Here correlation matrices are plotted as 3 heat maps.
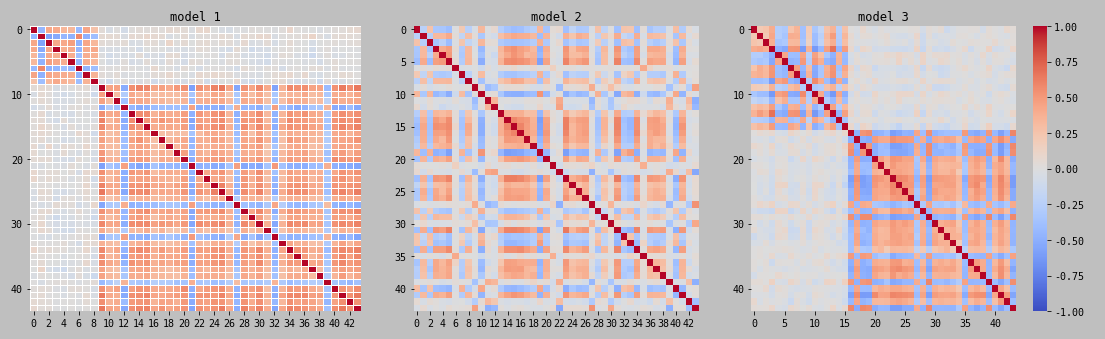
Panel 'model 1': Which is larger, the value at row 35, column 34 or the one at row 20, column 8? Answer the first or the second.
the first
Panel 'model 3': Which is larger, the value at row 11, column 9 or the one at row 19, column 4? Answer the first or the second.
the second
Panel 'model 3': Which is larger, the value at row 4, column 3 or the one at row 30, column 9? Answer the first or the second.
the second
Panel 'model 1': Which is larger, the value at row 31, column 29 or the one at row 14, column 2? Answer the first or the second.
the first
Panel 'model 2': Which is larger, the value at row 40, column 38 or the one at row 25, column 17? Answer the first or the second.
the second
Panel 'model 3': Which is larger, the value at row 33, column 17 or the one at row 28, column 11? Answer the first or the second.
the first
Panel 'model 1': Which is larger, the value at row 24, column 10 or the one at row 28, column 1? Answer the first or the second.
the first
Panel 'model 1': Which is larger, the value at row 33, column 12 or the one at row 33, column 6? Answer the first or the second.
the second
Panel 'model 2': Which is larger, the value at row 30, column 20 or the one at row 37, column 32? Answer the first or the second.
the first
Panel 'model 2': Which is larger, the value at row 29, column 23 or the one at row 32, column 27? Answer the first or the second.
the first
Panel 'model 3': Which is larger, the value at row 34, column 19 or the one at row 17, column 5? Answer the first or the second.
the second
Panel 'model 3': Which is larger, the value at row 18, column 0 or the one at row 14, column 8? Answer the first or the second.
the second
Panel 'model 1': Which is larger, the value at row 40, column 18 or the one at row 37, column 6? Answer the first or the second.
the first
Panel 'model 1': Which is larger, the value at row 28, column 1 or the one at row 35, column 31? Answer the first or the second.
the second
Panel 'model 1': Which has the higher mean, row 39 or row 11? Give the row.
11
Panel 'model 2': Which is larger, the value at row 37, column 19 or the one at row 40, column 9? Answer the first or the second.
the second
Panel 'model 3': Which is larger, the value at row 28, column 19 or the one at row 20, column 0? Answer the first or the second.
the second
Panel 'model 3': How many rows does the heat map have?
44
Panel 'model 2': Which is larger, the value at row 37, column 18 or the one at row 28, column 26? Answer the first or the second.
the first
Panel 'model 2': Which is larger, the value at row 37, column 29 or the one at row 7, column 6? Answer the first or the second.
the first
